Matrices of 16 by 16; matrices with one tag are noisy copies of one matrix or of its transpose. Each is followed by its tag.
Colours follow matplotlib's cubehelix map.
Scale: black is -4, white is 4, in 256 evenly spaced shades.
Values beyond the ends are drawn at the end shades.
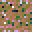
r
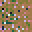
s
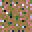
r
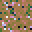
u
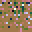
s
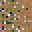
s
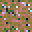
u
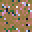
u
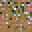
s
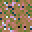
u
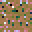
r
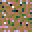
r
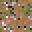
u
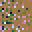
s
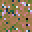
u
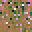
s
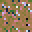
u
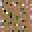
r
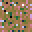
r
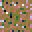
r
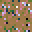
u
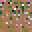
s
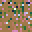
s
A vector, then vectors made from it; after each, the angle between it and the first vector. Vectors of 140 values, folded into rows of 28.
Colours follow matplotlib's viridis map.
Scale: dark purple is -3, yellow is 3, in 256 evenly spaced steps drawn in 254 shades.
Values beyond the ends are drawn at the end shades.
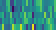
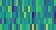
partly aligned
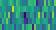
partly opposed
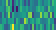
partly aligned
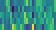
nearly parallel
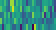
nearly opposite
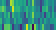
nearly opposite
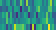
partly aligned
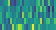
partly aligned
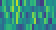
partly opposed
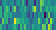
orthogonal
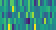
partly opposed
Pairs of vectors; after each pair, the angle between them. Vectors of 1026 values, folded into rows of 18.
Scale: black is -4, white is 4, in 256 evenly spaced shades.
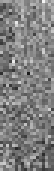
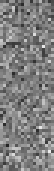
partly opposed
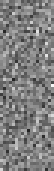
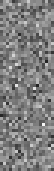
orthogonal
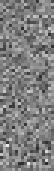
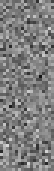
nearly parallel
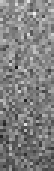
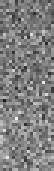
partly opposed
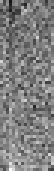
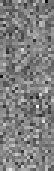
partly aligned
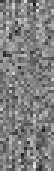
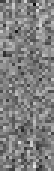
nearly parallel
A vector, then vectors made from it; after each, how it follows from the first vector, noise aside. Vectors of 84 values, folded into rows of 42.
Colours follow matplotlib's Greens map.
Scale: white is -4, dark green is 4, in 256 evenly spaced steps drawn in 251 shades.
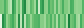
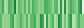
reversed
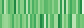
reversed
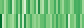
negated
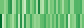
negated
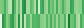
copied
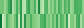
negated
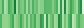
reversed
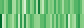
negated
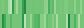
partly zeroed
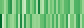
negated
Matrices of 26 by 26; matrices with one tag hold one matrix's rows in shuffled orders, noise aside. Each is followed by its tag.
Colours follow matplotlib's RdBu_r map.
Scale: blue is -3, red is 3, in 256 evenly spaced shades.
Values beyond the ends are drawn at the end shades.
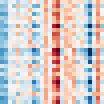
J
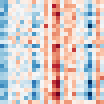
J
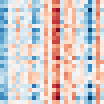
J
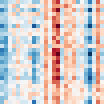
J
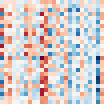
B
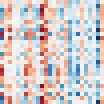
B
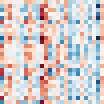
B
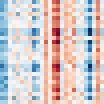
J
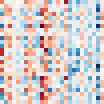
B
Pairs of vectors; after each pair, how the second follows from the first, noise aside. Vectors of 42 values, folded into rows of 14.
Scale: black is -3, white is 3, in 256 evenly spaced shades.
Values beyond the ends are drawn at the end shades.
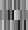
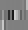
partly zeroed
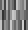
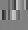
partly zeroed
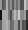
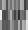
negated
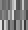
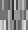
sign-scrambled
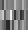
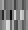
negated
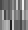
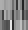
negated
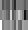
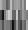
reversed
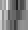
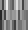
sign-scrambled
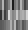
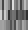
negated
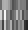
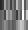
reversed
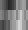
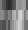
copied
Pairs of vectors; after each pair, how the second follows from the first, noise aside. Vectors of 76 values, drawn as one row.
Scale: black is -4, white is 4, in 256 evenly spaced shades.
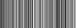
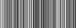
negated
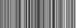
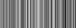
negated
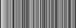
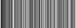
negated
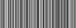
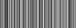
negated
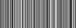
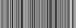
sign-scrambled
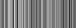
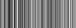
negated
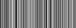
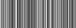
negated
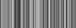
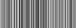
sign-scrambled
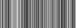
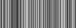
negated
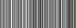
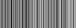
negated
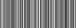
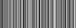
sign-scrambled
